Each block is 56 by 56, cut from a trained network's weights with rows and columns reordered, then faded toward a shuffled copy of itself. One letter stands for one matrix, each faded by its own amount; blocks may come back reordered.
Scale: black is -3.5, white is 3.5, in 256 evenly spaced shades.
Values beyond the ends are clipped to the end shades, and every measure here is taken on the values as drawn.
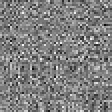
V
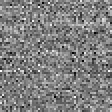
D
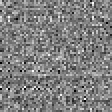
D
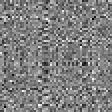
V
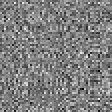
V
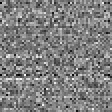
D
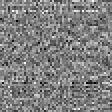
D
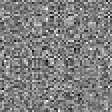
V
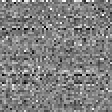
D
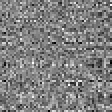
V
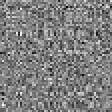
V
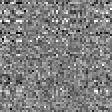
D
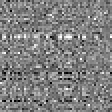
D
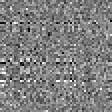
D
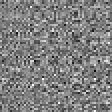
V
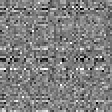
D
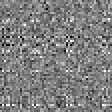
D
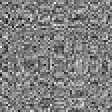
V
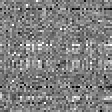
D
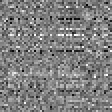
D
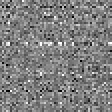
D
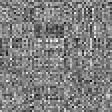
V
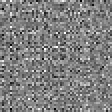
V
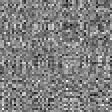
V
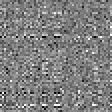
D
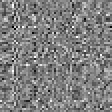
V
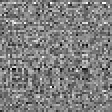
D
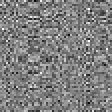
V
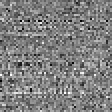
D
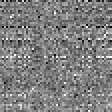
D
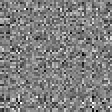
V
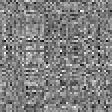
V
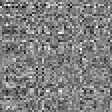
V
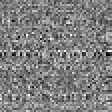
D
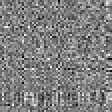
V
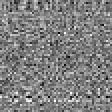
D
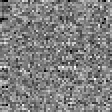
D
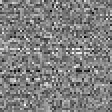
D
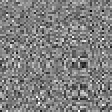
V
